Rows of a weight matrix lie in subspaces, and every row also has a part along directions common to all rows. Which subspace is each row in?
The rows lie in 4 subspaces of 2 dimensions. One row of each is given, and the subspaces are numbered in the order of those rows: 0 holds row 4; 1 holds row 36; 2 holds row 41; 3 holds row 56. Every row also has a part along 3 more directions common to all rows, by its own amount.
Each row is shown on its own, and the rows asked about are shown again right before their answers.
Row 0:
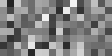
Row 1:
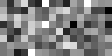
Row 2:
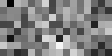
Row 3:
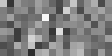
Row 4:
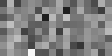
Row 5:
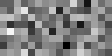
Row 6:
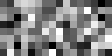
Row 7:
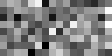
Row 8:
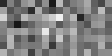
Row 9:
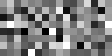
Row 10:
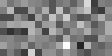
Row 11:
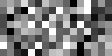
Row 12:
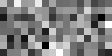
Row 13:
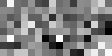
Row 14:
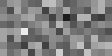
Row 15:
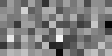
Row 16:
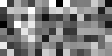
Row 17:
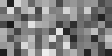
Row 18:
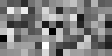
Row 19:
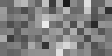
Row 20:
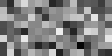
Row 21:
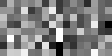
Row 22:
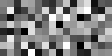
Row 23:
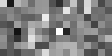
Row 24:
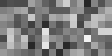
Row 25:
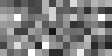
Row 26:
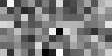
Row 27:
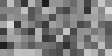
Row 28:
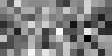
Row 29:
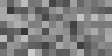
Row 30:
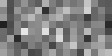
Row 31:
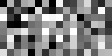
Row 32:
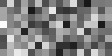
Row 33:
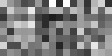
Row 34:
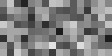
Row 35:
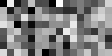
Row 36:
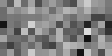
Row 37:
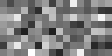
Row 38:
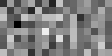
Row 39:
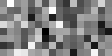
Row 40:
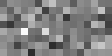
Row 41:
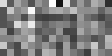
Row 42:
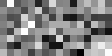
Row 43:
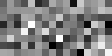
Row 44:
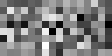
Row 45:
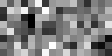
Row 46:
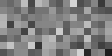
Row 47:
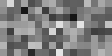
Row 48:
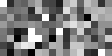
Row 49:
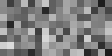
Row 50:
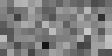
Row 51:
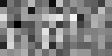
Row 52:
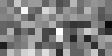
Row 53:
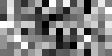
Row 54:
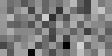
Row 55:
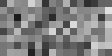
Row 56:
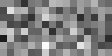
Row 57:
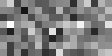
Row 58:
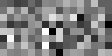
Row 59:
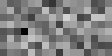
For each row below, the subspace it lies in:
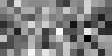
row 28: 1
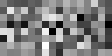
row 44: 3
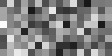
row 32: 1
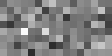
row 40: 0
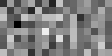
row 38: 2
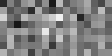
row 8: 2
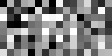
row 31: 2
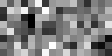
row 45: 3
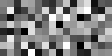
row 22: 0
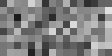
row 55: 3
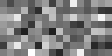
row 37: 3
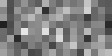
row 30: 2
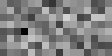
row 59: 0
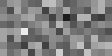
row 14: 0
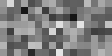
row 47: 1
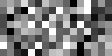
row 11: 0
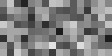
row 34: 3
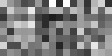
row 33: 2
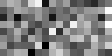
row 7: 3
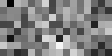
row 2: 1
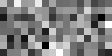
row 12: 3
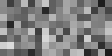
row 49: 1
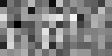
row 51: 2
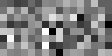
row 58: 3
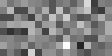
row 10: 0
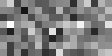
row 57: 0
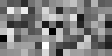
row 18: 3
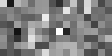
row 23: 0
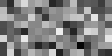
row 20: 3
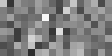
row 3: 0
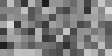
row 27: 1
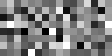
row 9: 0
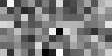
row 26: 2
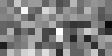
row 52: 1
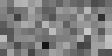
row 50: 3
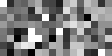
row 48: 0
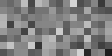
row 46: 1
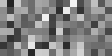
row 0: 0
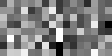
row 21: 1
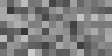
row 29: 3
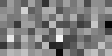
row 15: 1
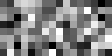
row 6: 3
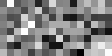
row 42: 1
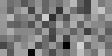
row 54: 0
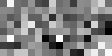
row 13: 1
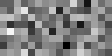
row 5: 0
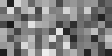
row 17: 2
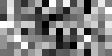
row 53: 2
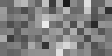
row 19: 2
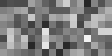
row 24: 1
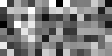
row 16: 2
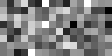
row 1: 3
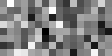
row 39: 1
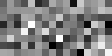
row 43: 1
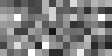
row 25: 3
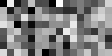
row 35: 2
